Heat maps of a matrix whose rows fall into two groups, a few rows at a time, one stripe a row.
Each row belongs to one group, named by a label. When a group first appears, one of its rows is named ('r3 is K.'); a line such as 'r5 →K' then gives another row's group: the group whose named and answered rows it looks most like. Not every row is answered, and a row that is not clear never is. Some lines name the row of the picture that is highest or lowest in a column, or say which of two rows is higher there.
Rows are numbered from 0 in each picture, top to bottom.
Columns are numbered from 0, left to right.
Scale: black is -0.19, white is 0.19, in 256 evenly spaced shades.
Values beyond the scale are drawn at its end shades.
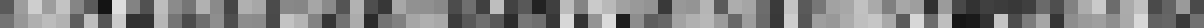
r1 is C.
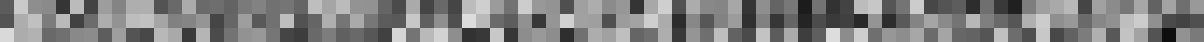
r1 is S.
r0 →S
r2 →C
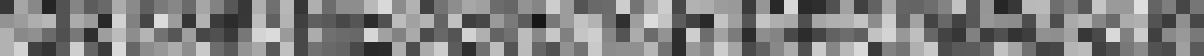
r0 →S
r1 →C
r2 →S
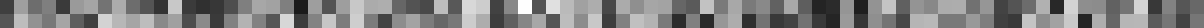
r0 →S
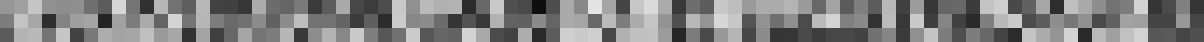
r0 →C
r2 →S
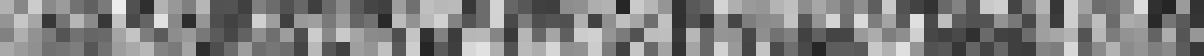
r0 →C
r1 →C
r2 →S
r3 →S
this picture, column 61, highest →1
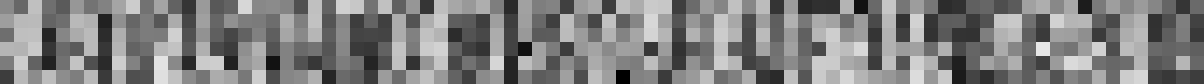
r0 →S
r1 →C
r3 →C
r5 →C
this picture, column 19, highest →0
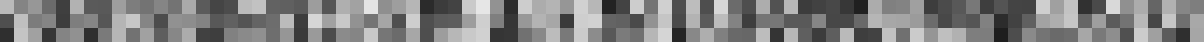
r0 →S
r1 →S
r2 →S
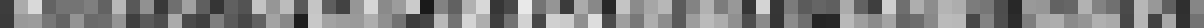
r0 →S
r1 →S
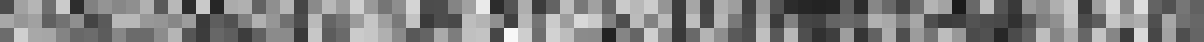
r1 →S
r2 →S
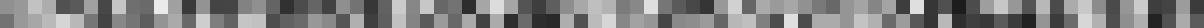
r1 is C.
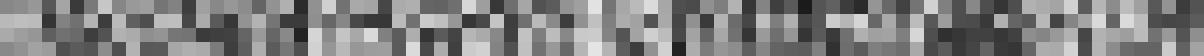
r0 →S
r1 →C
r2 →S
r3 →S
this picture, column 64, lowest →0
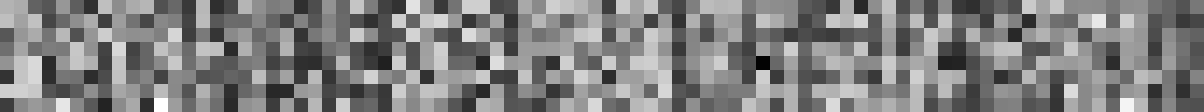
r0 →S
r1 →C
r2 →S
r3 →C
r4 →C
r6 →C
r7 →C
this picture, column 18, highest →5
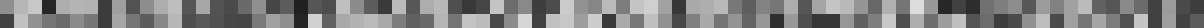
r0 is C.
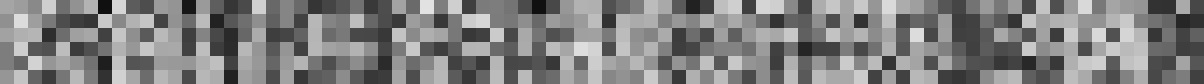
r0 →C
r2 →C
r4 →C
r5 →C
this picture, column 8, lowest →1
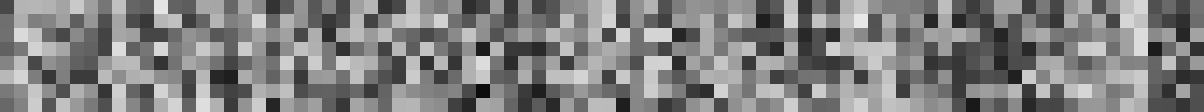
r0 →C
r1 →C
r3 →C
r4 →S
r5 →S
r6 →C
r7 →C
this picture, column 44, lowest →7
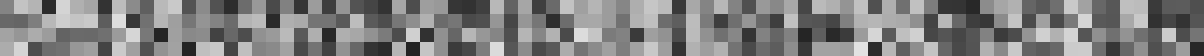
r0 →C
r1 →C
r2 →S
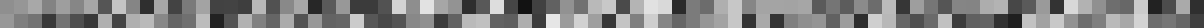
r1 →S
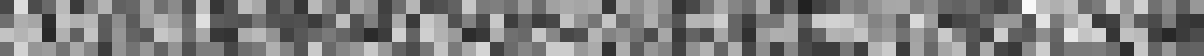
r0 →S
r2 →C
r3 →S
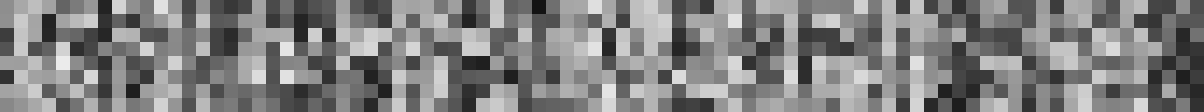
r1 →C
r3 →S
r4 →C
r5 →C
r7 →C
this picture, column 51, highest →6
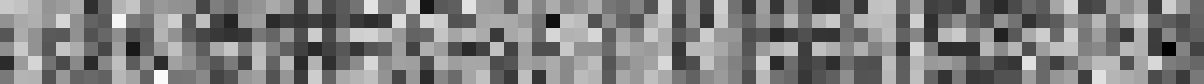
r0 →S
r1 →C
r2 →S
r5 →S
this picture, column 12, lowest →5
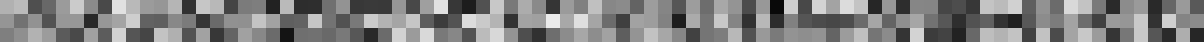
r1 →S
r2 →C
